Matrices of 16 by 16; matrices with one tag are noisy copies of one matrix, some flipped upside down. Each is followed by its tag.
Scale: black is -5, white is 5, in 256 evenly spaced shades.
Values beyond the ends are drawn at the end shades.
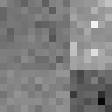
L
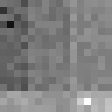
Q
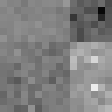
L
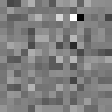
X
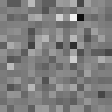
X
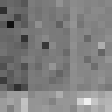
Q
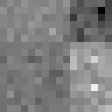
L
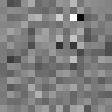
X
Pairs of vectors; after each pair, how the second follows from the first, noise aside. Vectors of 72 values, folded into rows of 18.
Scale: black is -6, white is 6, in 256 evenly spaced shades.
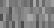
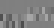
partly zeroed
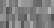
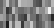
scaled up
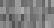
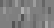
partly zeroed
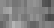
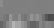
partly zeroed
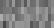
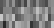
scaled up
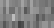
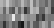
scaled up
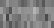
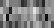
scaled up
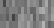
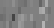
partly zeroed
